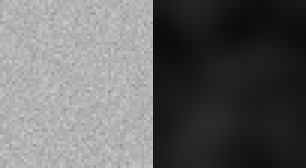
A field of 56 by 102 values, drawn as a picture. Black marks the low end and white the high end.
It is made of 1 by 2 panels. Panel 1,1: high, fine-grained, faint in contrast. Panel 1,2: very low, smooth, faint in contrast.
